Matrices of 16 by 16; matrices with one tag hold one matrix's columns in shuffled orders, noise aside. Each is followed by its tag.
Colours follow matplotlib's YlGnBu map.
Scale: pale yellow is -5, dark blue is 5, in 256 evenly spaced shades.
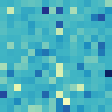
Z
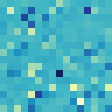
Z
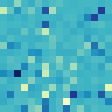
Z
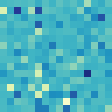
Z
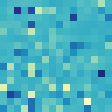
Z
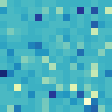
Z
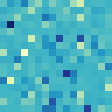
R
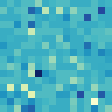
Z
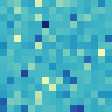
R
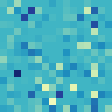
Z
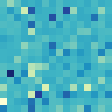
Z
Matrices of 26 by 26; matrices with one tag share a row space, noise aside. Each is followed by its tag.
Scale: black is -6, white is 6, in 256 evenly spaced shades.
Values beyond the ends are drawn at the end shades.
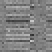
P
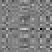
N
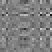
N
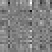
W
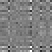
W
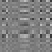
N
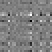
W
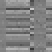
P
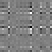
W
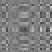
N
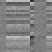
P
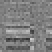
P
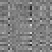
W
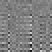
W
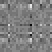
W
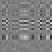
N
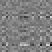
N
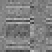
P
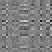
N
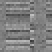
P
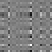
W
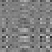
N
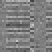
P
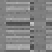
P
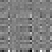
W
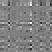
W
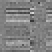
P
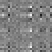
W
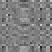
N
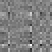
W
